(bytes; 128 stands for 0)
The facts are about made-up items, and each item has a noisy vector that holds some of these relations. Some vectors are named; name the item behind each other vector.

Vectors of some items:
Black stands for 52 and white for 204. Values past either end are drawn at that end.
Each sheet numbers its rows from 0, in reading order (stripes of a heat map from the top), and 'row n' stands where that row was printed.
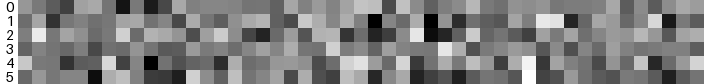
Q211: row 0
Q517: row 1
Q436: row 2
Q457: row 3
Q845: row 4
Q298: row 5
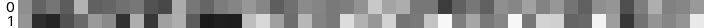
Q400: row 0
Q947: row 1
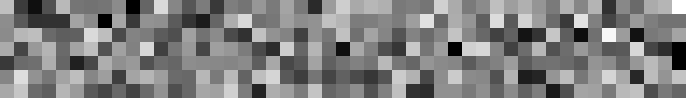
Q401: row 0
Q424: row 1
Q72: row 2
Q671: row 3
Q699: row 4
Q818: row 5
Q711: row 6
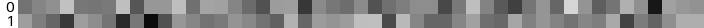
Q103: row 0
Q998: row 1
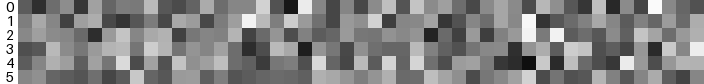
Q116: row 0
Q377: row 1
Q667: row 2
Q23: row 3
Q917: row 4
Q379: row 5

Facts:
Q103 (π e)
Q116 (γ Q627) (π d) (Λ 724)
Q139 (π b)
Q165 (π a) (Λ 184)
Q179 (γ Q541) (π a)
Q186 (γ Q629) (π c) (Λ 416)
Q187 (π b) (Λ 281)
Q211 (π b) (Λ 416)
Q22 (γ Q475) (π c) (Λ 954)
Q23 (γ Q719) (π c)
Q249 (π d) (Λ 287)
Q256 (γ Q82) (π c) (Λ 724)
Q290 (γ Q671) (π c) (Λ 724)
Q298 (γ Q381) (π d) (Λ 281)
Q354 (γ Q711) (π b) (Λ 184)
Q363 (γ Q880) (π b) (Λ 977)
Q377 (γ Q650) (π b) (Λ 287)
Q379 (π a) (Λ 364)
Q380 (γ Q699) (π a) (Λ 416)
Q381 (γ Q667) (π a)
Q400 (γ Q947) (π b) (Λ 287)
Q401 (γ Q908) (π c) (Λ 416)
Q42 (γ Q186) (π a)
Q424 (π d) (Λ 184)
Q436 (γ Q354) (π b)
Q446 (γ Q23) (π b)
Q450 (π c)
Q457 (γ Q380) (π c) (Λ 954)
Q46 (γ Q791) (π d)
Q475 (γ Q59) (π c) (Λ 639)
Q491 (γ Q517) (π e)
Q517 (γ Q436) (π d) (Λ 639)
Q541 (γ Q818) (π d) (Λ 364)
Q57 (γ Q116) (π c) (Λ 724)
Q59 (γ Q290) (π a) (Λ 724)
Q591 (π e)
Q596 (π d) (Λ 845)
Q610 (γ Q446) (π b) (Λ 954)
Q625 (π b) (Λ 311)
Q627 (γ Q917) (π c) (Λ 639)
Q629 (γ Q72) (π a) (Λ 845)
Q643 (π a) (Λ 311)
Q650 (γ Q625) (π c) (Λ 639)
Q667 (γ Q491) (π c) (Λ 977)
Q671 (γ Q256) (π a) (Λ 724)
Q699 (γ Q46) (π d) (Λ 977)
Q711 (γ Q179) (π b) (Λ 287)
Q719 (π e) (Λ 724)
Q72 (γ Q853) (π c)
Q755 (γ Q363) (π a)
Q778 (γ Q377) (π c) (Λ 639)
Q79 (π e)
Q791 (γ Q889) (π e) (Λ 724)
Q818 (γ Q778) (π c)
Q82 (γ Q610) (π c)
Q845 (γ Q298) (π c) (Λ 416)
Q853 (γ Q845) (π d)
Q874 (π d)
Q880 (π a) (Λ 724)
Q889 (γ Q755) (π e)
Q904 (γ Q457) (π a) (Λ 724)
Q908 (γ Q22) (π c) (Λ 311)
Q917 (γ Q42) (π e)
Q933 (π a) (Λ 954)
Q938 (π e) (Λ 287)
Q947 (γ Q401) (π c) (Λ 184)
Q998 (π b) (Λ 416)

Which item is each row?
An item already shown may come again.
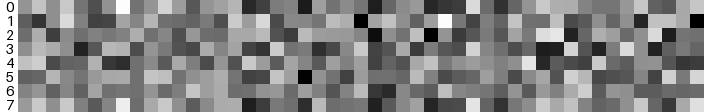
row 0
Q491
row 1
Q791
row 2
Q517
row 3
Q853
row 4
Q541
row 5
Q23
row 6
Q596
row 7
Q491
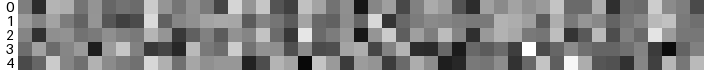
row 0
Q719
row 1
Q625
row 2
Q57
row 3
Q298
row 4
Q446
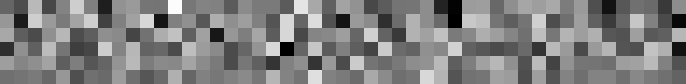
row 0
Q610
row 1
Q256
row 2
Q22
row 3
Q46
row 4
Q643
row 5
Q457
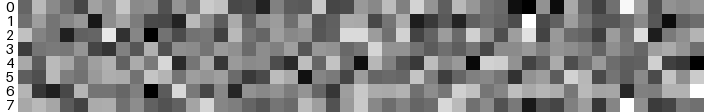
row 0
Q42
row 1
Q298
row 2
Q845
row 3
Q363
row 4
Q671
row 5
Q23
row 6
Q401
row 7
Q629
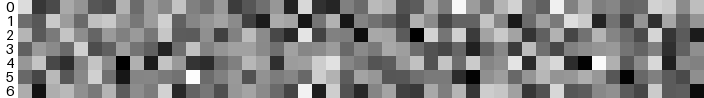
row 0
Q908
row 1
Q82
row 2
Q59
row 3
Q187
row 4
Q354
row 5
Q610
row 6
Q290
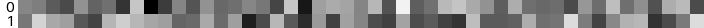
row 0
Q380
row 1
Q381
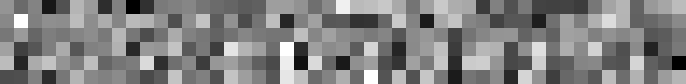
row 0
Q186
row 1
Q179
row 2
Q933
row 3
Q475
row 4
Q290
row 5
Q627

